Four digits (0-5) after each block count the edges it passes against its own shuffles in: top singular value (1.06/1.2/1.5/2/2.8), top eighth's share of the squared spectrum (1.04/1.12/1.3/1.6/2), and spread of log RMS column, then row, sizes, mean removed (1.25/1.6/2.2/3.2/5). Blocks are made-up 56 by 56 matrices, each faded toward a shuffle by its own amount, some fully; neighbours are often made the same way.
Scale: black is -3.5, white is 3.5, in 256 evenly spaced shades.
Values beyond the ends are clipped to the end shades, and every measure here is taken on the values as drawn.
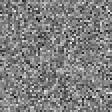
2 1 0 1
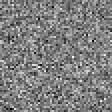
2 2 0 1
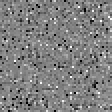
1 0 0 0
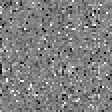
3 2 1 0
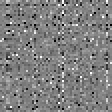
4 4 2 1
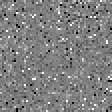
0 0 0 0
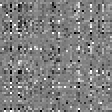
4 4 3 2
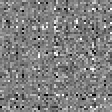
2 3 3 3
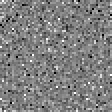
0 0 0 0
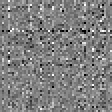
2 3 3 2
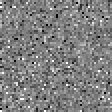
1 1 0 0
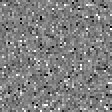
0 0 0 0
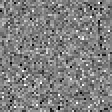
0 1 1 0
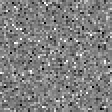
0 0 0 0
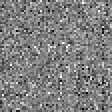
1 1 2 1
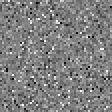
0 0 0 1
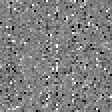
2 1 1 0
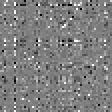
4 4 2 2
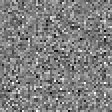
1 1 2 0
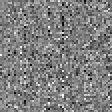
1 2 3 0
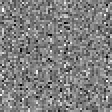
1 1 3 0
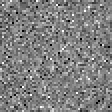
0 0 0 0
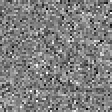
0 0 0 0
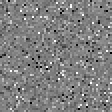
0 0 0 0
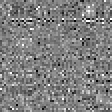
4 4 2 2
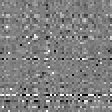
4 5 2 3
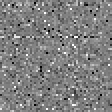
3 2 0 1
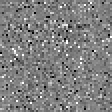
3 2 0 1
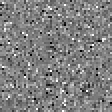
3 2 0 0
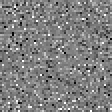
2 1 0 0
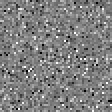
0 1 0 0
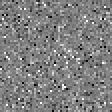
0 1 0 0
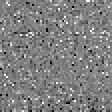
2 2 0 1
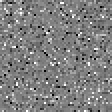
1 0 0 0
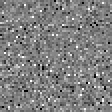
3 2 0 0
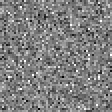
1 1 0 0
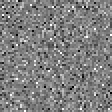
3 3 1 0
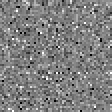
3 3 1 1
